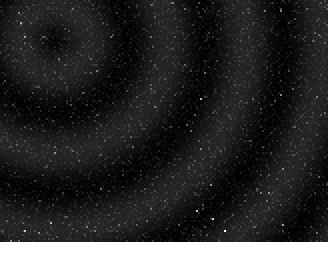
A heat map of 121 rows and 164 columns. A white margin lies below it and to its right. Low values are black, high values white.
On average the colour sits 10% of the way up the scale. There is no overall slope. No seam splits the table. Concentric rings centre on the top left. Most values sit low, with a long tail of high ones. No row or column stands out.
